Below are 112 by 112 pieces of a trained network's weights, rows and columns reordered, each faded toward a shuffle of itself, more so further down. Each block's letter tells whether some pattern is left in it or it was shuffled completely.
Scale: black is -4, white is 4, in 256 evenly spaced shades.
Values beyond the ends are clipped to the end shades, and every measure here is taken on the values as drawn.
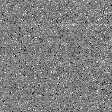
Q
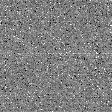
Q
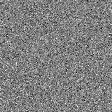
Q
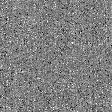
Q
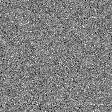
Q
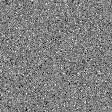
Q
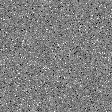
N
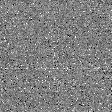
Q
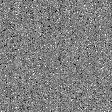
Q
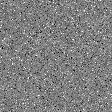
N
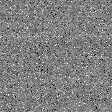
Q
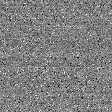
Q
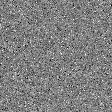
N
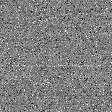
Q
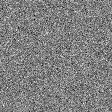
N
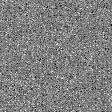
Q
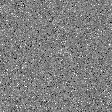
N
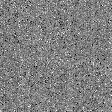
Q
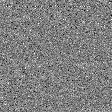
Q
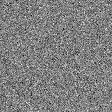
Q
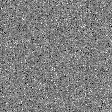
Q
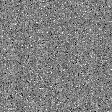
Q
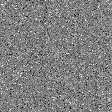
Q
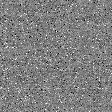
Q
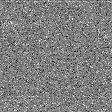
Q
